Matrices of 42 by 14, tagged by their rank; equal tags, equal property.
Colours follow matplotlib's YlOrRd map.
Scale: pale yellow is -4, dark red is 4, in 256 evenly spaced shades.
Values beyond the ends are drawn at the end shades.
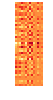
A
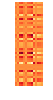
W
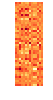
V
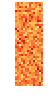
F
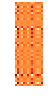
W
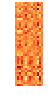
V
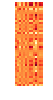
A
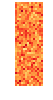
F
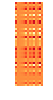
W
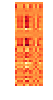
A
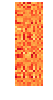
V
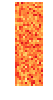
F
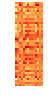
V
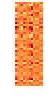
A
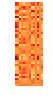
A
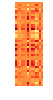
A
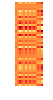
W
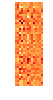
V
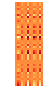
W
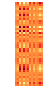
W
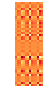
W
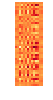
A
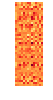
V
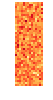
F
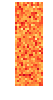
F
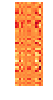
A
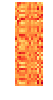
V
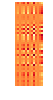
W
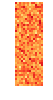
F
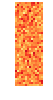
F
